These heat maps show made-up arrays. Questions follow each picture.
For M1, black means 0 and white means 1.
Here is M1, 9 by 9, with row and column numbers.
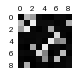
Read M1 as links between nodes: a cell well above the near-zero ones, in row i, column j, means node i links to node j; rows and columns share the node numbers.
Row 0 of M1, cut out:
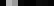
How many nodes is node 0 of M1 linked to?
2
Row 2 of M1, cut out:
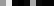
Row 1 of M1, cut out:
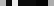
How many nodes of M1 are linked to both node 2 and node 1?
1
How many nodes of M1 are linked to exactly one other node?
2
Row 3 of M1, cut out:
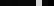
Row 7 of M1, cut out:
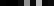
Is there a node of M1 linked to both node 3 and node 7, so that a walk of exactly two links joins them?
yes
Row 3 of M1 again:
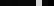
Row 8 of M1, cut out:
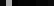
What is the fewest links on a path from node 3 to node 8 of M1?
6
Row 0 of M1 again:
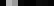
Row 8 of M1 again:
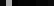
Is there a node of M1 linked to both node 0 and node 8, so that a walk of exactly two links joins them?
yes
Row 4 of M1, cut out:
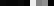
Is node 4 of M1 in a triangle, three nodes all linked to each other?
yes
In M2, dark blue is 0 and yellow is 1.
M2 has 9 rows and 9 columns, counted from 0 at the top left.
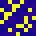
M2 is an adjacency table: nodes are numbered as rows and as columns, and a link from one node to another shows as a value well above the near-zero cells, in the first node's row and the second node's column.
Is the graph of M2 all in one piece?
yes
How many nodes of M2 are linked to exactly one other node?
1
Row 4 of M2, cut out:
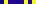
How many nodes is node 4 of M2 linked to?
3
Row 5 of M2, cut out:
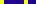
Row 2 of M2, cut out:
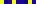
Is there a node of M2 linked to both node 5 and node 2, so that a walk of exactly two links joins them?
yes
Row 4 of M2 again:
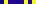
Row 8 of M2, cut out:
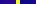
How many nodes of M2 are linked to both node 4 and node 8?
0
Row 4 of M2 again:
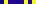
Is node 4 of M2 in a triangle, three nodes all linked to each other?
no
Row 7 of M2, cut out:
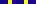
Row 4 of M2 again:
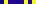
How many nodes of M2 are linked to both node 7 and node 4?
1
